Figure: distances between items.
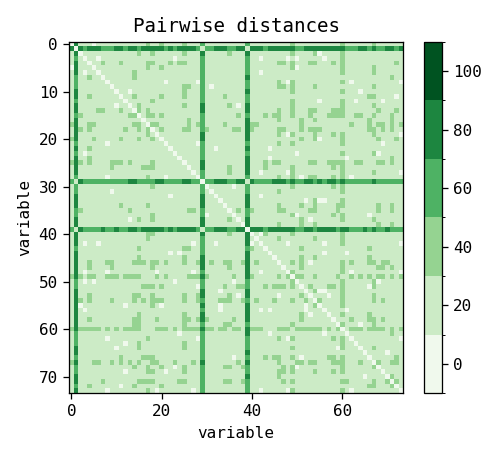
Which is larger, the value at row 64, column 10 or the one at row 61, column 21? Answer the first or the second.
the second
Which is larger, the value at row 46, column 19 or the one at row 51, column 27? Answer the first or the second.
the first
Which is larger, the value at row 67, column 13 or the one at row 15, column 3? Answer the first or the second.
the first
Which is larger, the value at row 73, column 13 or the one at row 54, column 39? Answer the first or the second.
the second
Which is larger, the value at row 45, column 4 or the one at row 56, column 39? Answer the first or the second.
the second
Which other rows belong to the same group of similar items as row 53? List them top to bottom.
0, 2, 3, 4, 5, 6, 7, 8, 9, 10, 11, 12, 13, 14, 15, 16, 17, 18, 19, 20, 21, 22, 23, 24, 25, 26, 27, 28, 30, 31, 32, 33, 34, 35, 36, 37, 38, 40, 41, 42, 43, 44, 45, 46, 47, 48, 49, 50, 51, 52, 54, 55, 56, 57, 58, 59, 60, 61, 62, 63, 64, 65, 66, 67, 68, 69, 70, 71, 72, 73
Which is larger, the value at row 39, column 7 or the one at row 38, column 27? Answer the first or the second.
the first
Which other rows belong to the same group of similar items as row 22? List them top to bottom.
0, 2, 3, 4, 5, 6, 7, 8, 9, 10, 11, 12, 13, 14, 15, 16, 17, 18, 19, 20, 21, 23, 24, 25, 26, 27, 28, 30, 31, 32, 33, 34, 35, 36, 37, 38, 40, 41, 42, 43, 44, 45, 46, 47, 48, 49, 50, 51, 52, 53, 54, 55, 56, 57, 58, 59, 60, 61, 62, 63, 64, 65, 66, 67, 68, 69, 70, 71, 72, 73
